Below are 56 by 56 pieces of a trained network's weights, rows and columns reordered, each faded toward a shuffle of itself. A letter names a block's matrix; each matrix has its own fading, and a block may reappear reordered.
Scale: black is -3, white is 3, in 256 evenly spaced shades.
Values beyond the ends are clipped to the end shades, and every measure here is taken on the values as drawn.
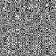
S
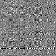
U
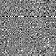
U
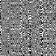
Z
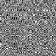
U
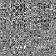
S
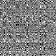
Z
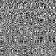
U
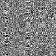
S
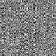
U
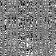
Z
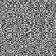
S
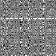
Z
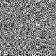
S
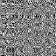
S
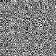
S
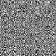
S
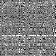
Z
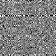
U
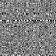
U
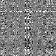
Z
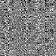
S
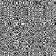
S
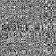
U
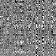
Z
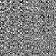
S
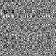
U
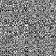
U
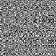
U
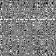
Z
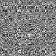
S
